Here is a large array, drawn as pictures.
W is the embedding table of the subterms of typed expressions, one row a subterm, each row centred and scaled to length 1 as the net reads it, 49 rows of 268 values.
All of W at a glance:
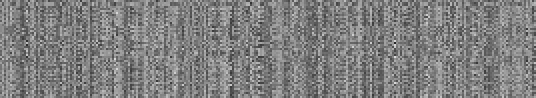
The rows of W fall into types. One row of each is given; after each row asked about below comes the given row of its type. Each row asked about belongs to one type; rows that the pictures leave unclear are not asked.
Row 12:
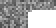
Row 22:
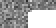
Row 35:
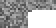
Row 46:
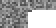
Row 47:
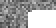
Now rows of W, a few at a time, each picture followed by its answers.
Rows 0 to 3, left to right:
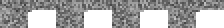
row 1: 12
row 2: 12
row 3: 46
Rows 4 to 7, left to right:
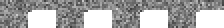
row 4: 47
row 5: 46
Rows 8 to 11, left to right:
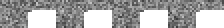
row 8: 46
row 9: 47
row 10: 46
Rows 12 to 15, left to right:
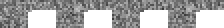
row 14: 47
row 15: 46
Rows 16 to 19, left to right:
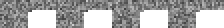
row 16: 47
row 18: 12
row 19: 46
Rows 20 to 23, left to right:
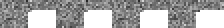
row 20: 22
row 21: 35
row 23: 46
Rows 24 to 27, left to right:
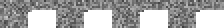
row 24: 35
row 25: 46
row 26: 46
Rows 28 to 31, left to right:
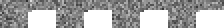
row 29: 47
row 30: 47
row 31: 12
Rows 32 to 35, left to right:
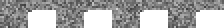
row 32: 47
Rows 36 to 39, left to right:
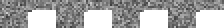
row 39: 35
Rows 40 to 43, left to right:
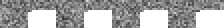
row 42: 35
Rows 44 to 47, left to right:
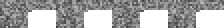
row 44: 35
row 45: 12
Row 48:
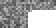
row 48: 12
